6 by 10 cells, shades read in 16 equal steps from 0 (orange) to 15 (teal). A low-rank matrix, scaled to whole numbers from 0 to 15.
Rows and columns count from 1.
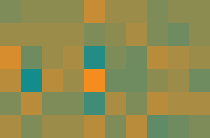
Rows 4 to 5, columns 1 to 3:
4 15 4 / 8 4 8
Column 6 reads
6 7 8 9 5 8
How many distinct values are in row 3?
7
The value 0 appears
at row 4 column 5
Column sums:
33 49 37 38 41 43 41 41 41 42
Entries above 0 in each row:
10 10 10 9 10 10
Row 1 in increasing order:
3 6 6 7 7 7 7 7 8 8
